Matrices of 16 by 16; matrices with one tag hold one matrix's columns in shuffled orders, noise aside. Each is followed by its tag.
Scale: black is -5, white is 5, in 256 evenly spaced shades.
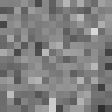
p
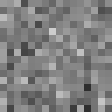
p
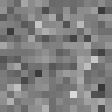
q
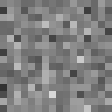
q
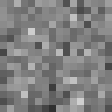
p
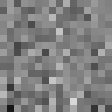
p
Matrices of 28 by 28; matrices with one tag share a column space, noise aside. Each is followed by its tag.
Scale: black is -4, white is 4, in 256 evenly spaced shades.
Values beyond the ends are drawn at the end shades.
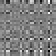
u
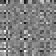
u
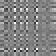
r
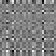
u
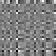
u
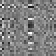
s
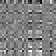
u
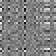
r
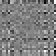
u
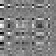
s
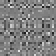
s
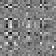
s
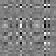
s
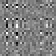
s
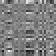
u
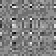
s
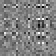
s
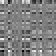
u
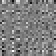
u
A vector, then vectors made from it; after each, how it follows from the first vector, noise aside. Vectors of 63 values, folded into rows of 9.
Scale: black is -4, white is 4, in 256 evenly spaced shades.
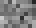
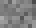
shrunk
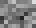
sign-scrambled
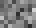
wrapped around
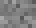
shrunk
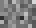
sign-scrambled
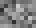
wrapped around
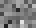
wrapped around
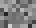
wrapped around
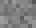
shrunk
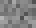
shrunk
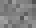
shrunk
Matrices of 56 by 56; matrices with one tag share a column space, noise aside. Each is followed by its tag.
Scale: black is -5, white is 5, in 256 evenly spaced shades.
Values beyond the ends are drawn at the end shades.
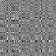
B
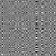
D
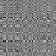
B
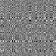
B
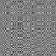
D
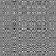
D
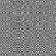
D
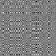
D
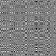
D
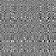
B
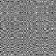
D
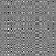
D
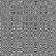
D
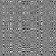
D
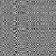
D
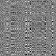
D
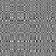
B
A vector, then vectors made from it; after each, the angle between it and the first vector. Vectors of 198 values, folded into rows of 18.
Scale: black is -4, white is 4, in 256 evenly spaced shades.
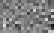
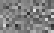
nearly parallel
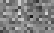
orthogonal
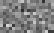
partly opposed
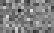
orthogonal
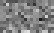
orthogonal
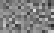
nearly parallel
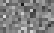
orthogonal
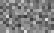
partly aligned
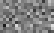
nearly opposite
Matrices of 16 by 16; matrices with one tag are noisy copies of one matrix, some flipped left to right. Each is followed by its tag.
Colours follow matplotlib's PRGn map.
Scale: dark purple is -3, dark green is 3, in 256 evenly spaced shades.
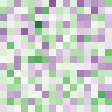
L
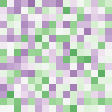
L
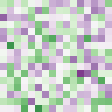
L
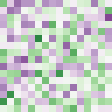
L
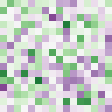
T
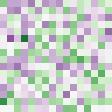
L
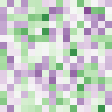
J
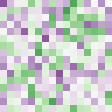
J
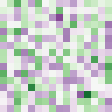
T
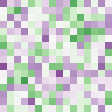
J
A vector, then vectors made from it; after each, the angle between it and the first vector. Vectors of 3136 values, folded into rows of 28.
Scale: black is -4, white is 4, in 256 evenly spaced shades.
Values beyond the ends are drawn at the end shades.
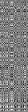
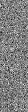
partly opposed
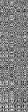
nearly parallel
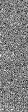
partly aligned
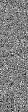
partly opposed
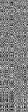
nearly opposite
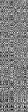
nearly opposite
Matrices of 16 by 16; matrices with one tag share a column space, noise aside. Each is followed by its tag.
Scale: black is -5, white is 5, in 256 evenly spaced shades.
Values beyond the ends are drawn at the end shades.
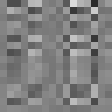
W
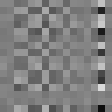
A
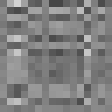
W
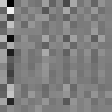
W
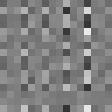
A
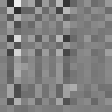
W
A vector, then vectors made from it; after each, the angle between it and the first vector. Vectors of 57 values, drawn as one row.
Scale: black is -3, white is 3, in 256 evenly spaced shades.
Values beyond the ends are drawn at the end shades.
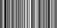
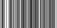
partly opposed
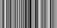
nearly opposite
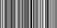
orthogonal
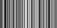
nearly parallel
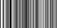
partly opposed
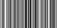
nearly opposite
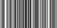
nearly opposite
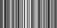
nearly parallel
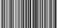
partly opposed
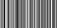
orthogonal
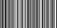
orthogonal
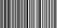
partly aligned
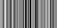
nearly opposite
